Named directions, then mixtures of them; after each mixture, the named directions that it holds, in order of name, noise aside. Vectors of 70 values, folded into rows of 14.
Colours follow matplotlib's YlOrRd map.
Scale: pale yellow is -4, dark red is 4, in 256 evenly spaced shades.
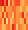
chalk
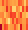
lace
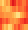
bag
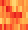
bag, lace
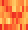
bag, lace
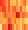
bag, lace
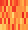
chalk, lace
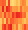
bag, chalk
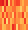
chalk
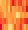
bag, lace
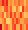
chalk, lace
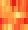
bag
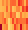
bag, lace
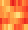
bag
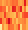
lace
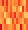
chalk, lace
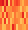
chalk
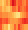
bag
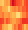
bag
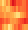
bag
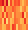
chalk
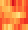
bag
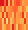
chalk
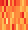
chalk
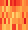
bag, chalk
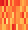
chalk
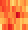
bag, lace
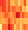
bag, lace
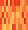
bag, chalk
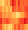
bag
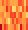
lace
